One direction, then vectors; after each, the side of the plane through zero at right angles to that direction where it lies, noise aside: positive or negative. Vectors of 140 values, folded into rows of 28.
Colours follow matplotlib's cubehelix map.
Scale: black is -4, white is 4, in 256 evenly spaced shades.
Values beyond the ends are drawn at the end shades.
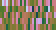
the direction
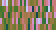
positive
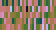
negative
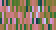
negative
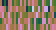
negative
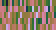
negative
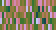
positive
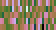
positive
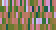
positive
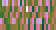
positive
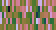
positive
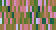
positive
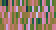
negative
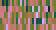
negative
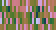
positive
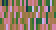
negative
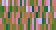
positive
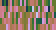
negative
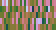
positive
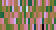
positive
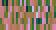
negative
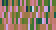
negative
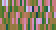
positive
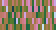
positive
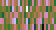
positive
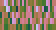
positive
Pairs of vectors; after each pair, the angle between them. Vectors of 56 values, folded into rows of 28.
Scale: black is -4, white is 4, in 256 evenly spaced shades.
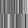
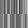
nearly parallel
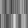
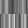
partly aligned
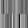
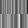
partly opposed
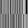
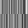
nearly opposite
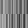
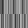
orthogonal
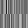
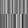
orthogonal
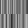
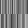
nearly parallel
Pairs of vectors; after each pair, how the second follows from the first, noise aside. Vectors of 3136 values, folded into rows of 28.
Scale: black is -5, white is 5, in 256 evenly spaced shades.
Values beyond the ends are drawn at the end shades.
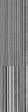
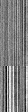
scaled up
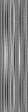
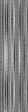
copied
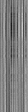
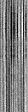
scaled up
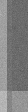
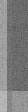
copied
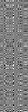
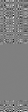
partly zeroed
